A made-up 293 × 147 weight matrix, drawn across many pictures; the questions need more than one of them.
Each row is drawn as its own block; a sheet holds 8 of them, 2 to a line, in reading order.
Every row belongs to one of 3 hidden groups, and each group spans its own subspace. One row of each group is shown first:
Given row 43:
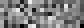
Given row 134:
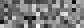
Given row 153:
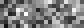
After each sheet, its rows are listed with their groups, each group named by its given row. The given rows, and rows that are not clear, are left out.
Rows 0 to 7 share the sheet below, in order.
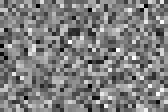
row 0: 43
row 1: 43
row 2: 134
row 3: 134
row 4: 153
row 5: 153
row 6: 153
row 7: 153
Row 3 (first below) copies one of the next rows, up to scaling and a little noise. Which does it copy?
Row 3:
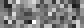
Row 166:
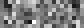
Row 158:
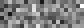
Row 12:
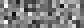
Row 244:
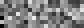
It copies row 166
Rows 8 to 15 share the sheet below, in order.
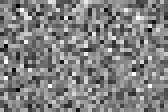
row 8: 43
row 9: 43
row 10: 153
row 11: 134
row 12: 134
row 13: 43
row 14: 153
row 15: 134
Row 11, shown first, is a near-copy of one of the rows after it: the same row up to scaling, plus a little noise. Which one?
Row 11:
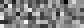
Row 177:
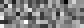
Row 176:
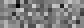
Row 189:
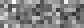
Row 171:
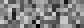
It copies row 177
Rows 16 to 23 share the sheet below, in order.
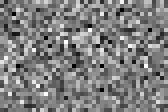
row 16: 153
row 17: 153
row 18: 43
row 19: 153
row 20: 153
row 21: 43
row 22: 43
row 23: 134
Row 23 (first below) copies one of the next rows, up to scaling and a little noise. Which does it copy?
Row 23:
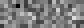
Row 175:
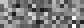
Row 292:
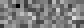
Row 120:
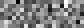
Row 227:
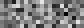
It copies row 292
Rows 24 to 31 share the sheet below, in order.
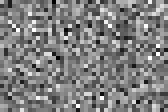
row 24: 43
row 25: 153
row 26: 134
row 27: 134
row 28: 43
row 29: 134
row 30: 43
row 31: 43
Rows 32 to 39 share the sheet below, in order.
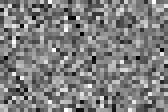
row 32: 43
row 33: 153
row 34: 134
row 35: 43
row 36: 153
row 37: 43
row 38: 43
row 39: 153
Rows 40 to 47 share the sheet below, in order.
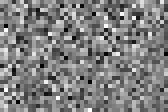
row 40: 43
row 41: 43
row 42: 153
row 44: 134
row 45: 43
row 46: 134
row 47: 43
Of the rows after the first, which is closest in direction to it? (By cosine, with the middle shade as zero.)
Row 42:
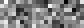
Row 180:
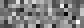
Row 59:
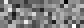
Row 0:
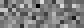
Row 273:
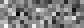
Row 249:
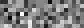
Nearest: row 273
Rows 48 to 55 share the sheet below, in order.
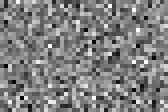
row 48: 134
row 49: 43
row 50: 43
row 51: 43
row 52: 43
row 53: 43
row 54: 153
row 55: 43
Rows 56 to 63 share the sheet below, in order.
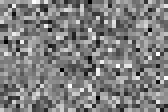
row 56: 134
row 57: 153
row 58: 153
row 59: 134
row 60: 43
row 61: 134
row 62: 153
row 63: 134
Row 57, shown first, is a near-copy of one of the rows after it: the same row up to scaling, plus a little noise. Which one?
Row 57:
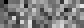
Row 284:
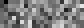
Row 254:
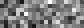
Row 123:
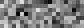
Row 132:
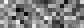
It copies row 284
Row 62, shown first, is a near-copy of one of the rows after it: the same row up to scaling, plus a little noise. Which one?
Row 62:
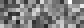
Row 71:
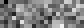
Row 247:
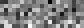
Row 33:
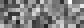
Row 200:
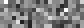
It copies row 33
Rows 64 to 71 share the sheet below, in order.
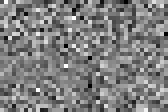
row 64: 153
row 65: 134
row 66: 43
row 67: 134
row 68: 134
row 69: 153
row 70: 43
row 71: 153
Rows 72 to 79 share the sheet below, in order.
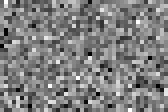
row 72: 134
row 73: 153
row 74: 134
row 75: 153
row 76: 43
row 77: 153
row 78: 153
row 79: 134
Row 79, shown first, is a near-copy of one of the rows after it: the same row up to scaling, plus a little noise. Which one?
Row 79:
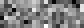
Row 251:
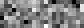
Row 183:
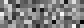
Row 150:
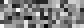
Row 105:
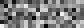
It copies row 251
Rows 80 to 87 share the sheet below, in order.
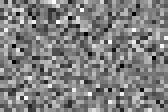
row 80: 43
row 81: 43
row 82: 153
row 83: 153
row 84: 134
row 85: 153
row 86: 153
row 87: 43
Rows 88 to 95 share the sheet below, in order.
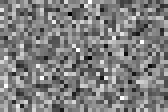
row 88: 134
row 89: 153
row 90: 43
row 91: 43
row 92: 153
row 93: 153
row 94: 153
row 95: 43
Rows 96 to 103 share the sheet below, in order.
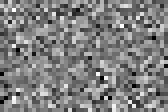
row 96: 43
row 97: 43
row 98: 153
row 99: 134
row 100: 134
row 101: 153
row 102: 134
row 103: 153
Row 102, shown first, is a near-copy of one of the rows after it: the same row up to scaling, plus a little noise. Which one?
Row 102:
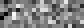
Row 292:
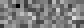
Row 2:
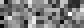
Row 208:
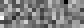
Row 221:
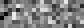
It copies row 221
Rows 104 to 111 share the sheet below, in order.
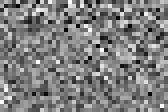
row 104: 153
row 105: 134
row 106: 134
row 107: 153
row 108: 43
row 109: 153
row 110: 134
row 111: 43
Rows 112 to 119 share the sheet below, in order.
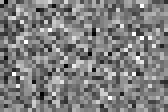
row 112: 153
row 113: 43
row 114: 153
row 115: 43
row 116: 153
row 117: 43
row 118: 134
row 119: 153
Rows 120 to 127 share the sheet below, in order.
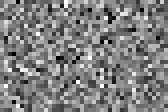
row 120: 134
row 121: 43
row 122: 43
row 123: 153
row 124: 43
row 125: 153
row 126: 153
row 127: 134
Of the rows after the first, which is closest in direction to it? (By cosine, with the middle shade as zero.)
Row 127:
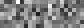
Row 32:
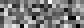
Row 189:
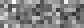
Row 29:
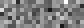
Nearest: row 189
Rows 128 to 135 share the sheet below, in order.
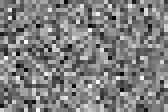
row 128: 134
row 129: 43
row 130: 153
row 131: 153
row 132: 153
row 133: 43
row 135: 153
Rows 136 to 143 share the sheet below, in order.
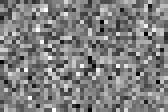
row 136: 134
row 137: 153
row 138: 134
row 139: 134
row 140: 153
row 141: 134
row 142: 134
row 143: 43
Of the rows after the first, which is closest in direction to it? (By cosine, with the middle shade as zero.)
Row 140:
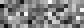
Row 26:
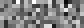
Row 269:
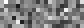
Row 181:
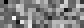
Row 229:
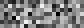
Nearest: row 269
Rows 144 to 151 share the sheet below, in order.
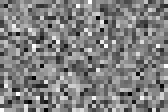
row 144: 43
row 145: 153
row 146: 134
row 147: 134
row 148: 43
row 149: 134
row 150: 134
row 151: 43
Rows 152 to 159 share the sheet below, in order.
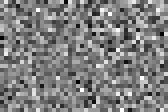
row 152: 153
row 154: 43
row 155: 134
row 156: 43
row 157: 43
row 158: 134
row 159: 134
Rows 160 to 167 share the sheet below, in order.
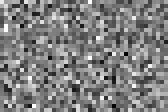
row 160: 43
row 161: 153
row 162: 43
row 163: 43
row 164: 153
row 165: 153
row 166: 134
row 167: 153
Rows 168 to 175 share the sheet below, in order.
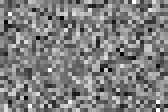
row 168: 43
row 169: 153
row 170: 153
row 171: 134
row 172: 134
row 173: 153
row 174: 153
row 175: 134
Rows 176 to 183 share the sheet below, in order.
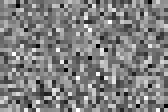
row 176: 134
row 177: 134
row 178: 43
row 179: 153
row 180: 134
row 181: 153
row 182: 134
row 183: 134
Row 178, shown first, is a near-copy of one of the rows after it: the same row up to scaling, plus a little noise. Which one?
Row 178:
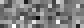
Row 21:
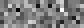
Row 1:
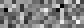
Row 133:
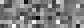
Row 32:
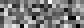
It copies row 133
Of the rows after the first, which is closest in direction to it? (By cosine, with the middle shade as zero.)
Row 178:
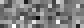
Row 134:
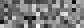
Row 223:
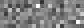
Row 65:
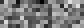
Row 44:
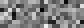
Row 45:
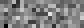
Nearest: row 44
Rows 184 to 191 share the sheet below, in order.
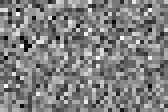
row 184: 43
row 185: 153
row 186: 43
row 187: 153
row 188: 153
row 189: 134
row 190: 153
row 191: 134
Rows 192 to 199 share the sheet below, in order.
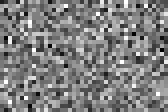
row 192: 153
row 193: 134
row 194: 43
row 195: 43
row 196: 43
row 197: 43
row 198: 153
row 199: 153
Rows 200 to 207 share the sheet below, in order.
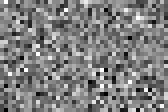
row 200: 153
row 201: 43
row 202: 134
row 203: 43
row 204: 153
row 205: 153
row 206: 153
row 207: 134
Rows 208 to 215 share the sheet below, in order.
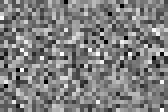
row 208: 134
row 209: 43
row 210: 153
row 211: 43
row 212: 153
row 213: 153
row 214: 153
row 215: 43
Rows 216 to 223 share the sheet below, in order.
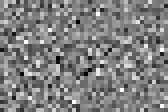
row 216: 134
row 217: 134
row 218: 153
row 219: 43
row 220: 43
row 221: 134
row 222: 134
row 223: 43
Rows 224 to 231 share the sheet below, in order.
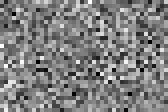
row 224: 153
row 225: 153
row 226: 134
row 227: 134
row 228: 43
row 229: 134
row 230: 153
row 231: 43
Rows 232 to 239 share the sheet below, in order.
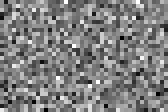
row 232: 134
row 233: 43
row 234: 134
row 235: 153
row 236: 43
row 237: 43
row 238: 134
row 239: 153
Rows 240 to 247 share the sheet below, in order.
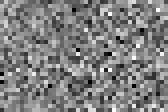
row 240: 153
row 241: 153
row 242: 43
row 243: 43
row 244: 134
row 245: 153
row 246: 153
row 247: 153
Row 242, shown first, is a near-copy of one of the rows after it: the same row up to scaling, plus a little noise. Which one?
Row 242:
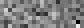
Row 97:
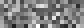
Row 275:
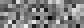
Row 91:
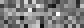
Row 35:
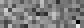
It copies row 35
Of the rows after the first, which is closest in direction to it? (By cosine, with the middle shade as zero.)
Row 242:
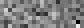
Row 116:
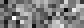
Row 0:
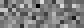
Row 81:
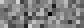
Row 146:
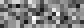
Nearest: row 0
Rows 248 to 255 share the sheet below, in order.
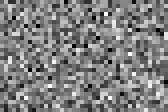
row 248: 134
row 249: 153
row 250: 134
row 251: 134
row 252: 43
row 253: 43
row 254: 153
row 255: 153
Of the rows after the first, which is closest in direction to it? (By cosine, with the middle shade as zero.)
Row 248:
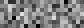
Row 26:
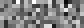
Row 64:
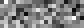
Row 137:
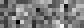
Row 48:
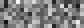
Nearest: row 26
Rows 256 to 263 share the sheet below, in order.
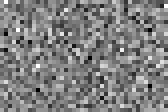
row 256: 153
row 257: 134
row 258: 134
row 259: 134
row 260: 153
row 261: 153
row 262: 43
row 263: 134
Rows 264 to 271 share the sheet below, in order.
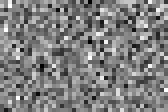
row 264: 43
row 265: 153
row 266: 153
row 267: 153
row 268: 134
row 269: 153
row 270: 153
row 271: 134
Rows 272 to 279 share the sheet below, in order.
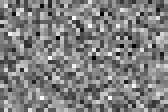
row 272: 134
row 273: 153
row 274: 43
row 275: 43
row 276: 153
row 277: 43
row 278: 43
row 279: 153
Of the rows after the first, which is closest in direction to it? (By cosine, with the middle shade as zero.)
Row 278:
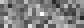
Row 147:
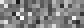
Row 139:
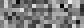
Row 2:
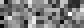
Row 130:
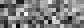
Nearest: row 2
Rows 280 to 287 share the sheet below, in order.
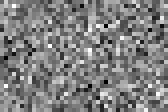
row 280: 153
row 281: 43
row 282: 43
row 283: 153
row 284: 153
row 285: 134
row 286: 153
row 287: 153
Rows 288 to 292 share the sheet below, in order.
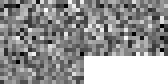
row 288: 153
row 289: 43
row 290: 43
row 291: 43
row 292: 134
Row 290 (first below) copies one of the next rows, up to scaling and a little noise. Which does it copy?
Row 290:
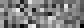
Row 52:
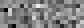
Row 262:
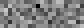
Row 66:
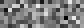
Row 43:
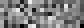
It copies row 43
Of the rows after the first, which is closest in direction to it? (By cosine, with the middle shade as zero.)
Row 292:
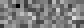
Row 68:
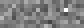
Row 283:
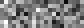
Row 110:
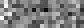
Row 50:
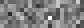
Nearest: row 110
